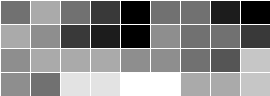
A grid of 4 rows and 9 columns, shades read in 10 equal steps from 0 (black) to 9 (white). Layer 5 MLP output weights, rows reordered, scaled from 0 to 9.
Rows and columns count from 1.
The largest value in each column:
6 6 8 8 9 9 6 6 7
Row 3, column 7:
4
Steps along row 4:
down up same up same down same up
